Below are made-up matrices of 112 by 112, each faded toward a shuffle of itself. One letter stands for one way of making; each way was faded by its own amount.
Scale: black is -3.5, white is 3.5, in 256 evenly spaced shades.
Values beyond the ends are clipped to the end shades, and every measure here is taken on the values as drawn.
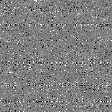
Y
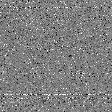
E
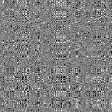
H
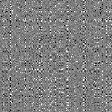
H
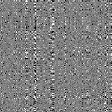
H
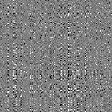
H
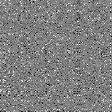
Y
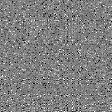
Y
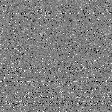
E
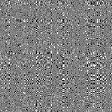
H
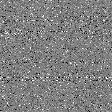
E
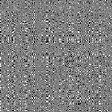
H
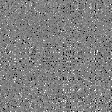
Y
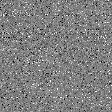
E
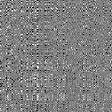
H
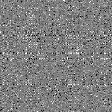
Y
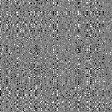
H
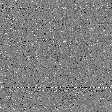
E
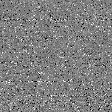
E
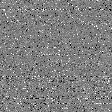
E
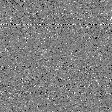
E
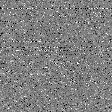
E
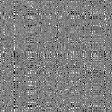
H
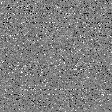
E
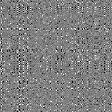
H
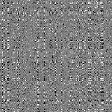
H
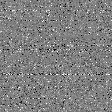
E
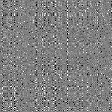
H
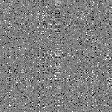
Y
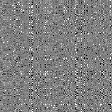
H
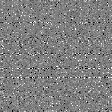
Y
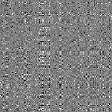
H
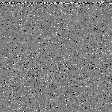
E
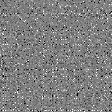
Y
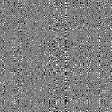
H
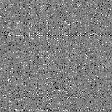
Y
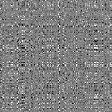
H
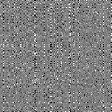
H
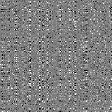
H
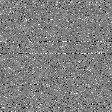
E
